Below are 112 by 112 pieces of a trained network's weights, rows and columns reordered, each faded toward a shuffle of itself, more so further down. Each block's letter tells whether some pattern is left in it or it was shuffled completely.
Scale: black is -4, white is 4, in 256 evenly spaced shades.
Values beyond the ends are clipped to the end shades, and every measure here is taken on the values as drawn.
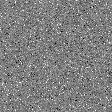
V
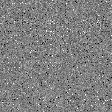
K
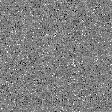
K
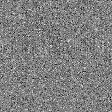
K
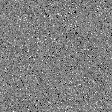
K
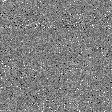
K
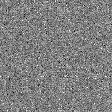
K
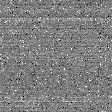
K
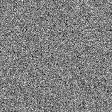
K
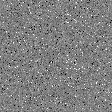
V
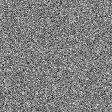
K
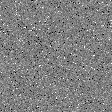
V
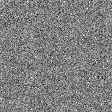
K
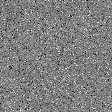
V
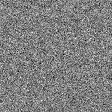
K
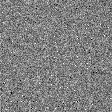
K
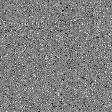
K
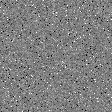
V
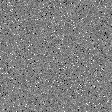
V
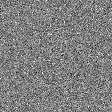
V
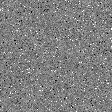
V
